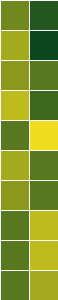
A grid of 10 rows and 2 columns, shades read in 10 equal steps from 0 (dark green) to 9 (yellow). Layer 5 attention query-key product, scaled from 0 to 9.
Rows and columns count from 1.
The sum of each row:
5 6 8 9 12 9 8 10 10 9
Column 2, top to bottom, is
1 0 3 2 9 3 3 7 7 6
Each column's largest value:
7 9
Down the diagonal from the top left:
4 0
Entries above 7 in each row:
0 0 0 0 1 0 0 0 0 0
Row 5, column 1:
3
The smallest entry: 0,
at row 2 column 2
